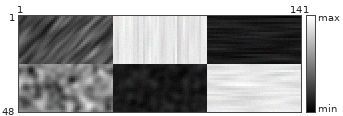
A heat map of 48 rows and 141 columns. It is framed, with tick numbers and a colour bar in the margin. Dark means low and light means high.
The table splits into 2 rows of 3 panels. Panel 1,1: low, slanting up to the right. Panel 1,2: very high, streaked downward, faint in contrast. Panel 1,3: very low, streaked across, faint in contrast. Panel 2,1: middling, blotchy, strong in contrast. Panel 2,2: very low, blotchy, faint in contrast. Panel 2,3: very high, streaked across, faint in contrast.
